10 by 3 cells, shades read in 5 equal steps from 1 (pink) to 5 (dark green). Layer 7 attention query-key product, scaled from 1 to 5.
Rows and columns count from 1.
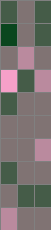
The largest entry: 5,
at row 2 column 1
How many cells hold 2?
4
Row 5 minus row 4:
3 -1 1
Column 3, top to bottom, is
4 4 3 2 3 3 2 3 4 3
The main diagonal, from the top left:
4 3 3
